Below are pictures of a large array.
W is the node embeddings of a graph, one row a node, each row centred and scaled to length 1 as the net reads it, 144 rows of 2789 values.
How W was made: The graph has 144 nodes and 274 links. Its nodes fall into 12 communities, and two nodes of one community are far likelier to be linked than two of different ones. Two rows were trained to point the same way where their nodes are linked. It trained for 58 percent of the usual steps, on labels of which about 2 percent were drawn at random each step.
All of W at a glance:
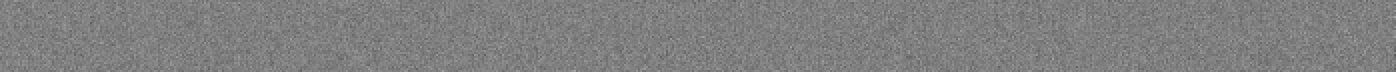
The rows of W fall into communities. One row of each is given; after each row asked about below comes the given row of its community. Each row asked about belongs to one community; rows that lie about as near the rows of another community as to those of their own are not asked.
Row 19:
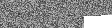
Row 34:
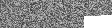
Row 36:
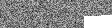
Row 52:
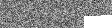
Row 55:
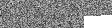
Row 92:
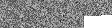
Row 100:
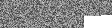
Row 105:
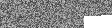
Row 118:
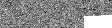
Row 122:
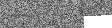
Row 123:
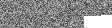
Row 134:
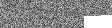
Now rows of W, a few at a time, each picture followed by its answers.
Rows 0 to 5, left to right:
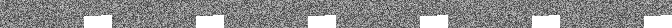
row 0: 105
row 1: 134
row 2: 123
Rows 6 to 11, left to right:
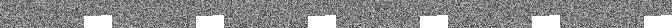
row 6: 134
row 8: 55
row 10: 92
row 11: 52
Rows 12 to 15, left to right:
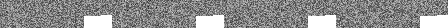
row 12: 52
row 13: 55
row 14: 100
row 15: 36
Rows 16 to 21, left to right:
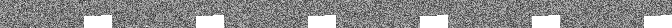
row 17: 134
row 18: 52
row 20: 123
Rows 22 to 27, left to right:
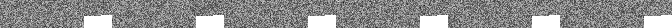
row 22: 19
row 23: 122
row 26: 134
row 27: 36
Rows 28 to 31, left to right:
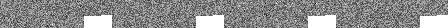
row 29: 123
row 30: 92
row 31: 34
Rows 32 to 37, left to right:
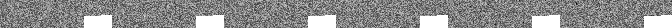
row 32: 52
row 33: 34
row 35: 55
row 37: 123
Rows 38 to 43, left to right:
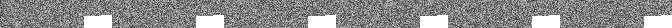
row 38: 52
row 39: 100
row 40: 19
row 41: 123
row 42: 34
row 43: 122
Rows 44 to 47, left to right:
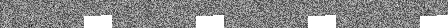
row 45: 55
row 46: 105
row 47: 19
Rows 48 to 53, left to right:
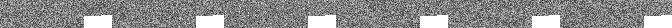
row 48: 55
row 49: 118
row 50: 92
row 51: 105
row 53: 92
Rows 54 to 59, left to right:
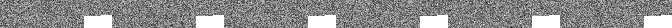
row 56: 100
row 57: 19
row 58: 100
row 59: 55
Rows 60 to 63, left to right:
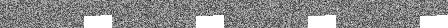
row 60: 34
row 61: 55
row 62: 52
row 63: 34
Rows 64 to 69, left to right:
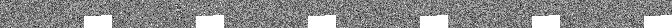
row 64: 134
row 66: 52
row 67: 105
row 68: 123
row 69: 34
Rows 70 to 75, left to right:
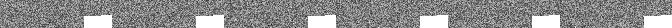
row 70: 122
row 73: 52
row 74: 118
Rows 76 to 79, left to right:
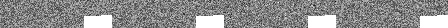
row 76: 134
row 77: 100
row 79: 122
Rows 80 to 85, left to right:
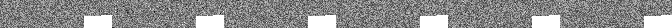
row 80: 100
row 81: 36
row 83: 52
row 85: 122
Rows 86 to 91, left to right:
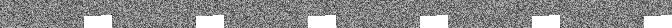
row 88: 105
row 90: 123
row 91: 19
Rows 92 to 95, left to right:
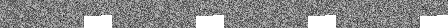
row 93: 52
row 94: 52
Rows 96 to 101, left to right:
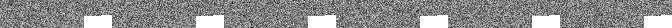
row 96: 92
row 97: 92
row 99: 36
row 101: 55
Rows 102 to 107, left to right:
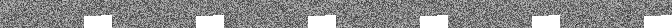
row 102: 122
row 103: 105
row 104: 134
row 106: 34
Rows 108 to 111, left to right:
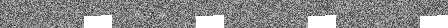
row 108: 19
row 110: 19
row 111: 122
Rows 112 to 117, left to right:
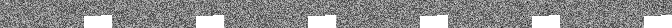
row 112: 36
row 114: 118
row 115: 118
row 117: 19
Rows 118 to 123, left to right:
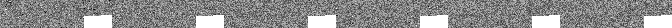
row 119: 100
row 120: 36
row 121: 100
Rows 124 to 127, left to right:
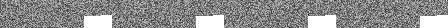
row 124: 34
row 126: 123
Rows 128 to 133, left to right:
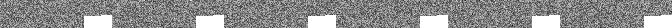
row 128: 118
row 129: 122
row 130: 19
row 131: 36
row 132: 105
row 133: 34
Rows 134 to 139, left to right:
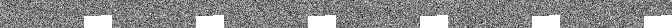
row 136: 105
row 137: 92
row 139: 36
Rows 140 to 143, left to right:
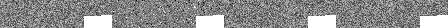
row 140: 123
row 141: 134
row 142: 105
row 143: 123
